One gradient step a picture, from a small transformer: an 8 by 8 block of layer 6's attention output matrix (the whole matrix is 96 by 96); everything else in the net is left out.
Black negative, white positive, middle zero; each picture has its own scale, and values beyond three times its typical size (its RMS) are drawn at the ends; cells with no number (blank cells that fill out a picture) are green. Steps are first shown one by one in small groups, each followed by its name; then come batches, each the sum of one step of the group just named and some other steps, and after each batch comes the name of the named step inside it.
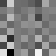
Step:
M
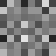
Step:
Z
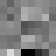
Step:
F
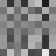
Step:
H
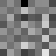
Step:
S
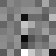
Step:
Z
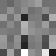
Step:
H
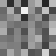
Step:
H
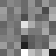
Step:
Z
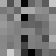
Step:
F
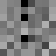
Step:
S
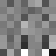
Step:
H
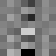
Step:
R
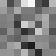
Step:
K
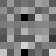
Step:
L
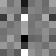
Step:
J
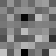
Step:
L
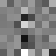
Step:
K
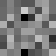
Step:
L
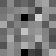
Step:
L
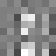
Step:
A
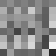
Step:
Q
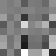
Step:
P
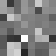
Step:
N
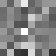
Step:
A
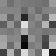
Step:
P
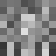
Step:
A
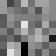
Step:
N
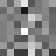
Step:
A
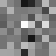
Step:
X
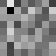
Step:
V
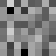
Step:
V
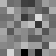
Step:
X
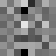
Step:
X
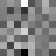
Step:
V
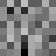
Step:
V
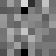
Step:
V
